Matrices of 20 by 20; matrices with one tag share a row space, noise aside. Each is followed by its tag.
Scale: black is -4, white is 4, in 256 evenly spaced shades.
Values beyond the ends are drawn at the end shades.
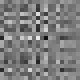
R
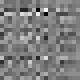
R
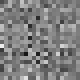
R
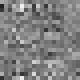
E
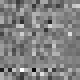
E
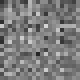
R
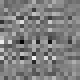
E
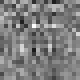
E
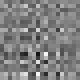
R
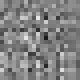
R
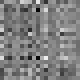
R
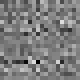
R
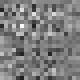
E
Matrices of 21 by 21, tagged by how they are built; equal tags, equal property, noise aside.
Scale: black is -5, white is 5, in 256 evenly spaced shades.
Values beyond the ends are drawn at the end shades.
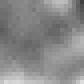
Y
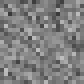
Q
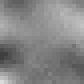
Y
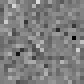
Q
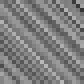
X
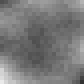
Y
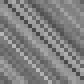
X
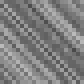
X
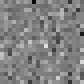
Q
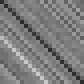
X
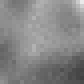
Y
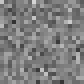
Q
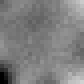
Y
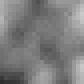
Y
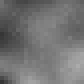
Y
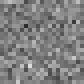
Q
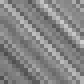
X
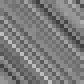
X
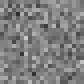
Q
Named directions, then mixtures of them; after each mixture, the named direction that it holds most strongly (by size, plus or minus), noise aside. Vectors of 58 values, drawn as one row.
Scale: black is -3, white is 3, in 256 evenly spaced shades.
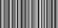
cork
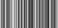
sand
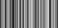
sand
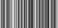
sand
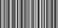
cork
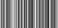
sand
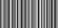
cork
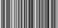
sand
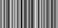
cork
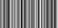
cork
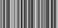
sand
